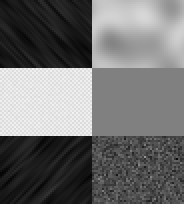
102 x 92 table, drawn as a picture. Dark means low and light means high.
It is made of 3 by 2 panels. Panel 1,1: very low, slanting down to the right, faint in contrast. Panel 1,2: high, smooth. Panel 2,1: very high, checkered, faint in contrast. Panel 2,2: middling, flat. Panel 3,1: very low, slanting up to the right, faint in contrast. Panel 3,2: low, fine-grained.
